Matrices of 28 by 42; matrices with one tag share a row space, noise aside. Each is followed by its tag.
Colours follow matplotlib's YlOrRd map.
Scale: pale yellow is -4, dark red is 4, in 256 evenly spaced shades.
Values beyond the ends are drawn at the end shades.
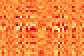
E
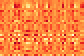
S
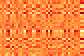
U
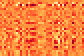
E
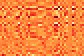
E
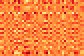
S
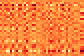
U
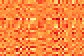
E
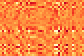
E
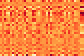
U
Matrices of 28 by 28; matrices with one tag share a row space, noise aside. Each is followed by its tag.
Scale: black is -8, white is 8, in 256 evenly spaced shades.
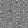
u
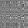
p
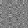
u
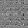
p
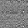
p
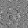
u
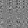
u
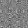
u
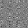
u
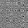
p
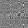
p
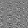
u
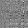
p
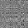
p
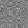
u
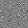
u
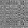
p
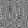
u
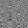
u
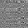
p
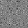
u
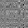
p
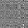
p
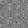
u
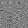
u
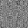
u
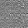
p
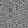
u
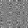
u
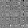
p
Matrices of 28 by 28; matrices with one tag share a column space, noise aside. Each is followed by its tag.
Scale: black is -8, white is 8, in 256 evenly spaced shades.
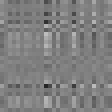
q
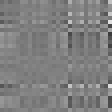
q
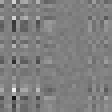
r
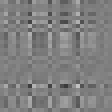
q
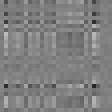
q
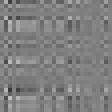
r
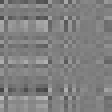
r
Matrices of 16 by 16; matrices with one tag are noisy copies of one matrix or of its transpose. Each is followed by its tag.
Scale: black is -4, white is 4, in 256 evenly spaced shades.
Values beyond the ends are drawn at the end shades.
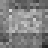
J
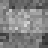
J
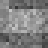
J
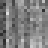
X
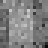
J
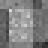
J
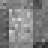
J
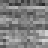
X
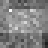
J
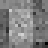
J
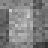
J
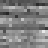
X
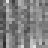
X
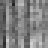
X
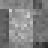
J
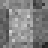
J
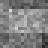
J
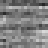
X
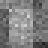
J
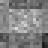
J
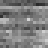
X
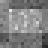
J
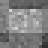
J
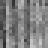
X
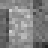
J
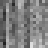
X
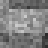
J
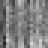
X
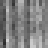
X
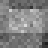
J
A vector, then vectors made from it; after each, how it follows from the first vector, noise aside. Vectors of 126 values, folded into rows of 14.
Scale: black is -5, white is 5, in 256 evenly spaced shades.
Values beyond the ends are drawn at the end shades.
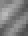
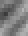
negated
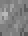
partly zeroed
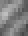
copied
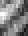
scaled up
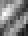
scaled up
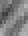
negated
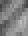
reversed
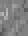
partly zeroed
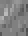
partly zeroed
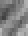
negated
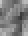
wrapped around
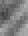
negated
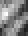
scaled up
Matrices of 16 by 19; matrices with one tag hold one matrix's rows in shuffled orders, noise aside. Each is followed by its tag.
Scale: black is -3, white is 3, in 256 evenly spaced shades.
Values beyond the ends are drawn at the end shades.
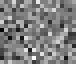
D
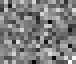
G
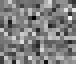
G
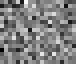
D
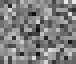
G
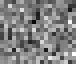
G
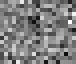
G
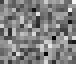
G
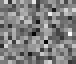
G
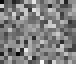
D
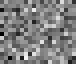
D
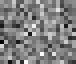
D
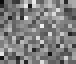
D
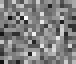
D
